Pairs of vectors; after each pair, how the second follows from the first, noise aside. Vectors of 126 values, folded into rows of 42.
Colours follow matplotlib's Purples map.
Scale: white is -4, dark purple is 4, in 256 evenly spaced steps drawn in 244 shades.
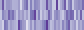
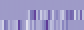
partly zeroed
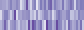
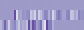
partly zeroed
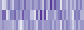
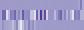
partly zeroed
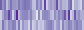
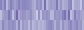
shrunk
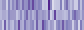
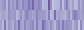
shrunk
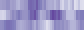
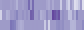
partly zeroed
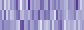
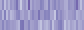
shrunk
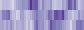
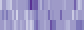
partly zeroed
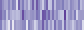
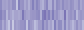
shrunk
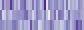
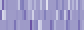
partly zeroed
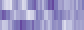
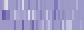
partly zeroed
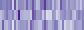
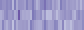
shrunk
